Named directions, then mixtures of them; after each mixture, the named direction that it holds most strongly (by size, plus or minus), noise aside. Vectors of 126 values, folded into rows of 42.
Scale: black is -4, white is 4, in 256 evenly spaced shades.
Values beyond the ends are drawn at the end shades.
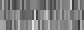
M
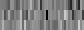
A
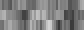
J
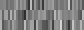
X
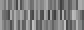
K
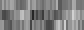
J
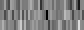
A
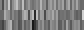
M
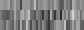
K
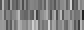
M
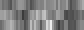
J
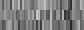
M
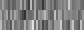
X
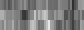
J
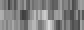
J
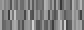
K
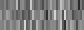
K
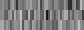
A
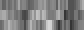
J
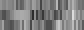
J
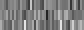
X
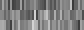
M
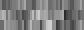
J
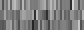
M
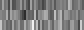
M
